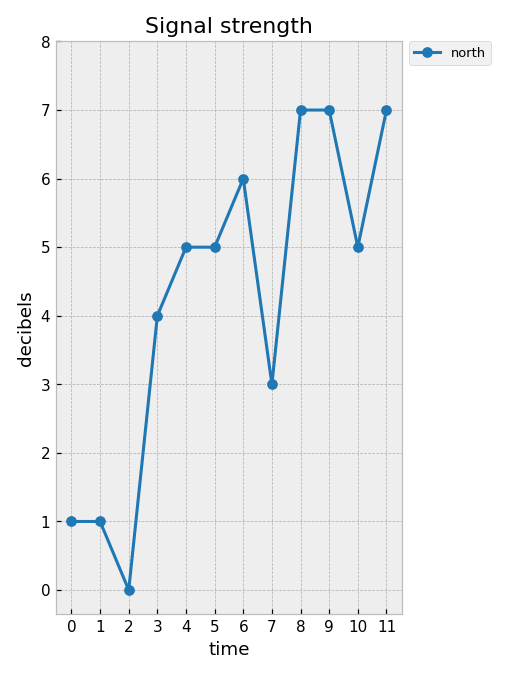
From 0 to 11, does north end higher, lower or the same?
higher
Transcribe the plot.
Title: Signal strength
x-axis: time, ticks 0 1 2 3 4 5 6 7 8 9 10 11
y-axis: decibels, ticks 0 1 2 3 4 5 6 7 8
Legend: north
Values:
north: 1 1 0 4 5 5 6 3 7 7 5 7
